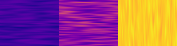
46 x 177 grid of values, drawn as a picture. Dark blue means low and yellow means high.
It is made of 1 by 3 panels. Panel 1,1: very low, streaked across, faint in contrast. Panel 1,2: low, streaked across. Panel 1,3: very high, streaked downward, faint in contrast.
